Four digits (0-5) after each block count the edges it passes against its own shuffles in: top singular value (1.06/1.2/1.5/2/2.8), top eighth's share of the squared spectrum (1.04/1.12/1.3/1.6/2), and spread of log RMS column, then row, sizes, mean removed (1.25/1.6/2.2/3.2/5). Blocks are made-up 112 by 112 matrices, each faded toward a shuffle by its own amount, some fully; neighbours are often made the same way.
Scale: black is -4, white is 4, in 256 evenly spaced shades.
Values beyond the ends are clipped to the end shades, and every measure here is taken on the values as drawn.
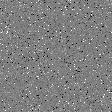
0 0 0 0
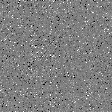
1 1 1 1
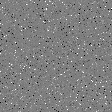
0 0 0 0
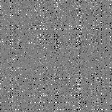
2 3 3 3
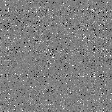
2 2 2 2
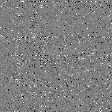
2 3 2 2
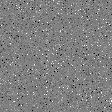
1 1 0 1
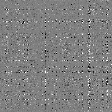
3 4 3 3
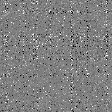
2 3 2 2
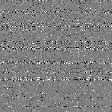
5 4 1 3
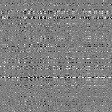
5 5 2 4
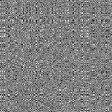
5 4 3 3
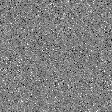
3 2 1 0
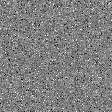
3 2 0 0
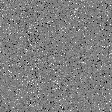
0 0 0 0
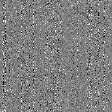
2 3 4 0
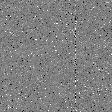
3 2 1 0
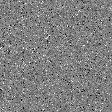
1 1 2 0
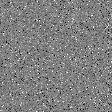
1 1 1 0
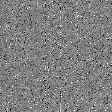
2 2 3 0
